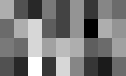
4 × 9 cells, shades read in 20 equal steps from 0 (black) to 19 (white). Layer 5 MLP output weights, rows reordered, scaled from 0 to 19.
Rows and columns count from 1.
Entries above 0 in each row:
9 8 9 9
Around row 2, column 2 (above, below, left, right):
6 8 8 16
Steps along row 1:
down down up down up down up down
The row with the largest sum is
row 3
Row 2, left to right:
8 13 16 7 5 11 0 13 11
